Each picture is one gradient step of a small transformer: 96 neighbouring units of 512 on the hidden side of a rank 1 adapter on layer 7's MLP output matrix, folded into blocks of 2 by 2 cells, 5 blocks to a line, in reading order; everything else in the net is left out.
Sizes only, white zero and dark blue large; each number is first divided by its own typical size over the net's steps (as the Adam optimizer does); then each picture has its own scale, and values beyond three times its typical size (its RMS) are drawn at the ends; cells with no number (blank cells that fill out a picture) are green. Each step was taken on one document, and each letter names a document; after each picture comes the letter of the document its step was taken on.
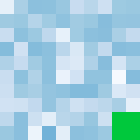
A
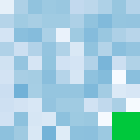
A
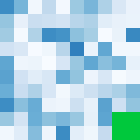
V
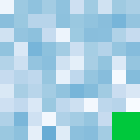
A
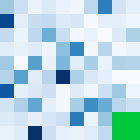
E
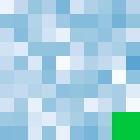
E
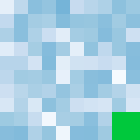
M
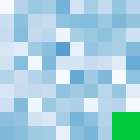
E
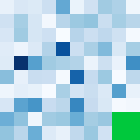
E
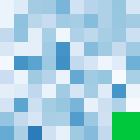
M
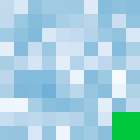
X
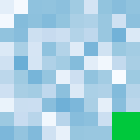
V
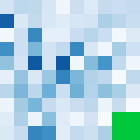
E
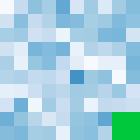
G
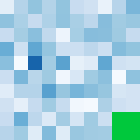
M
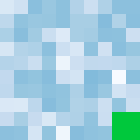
V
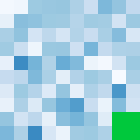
X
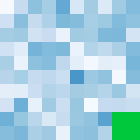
G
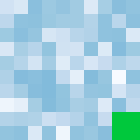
X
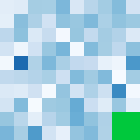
V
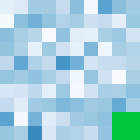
V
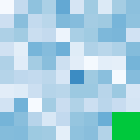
G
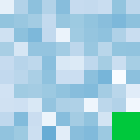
A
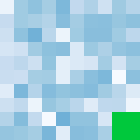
A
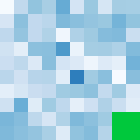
G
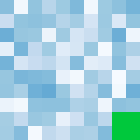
V
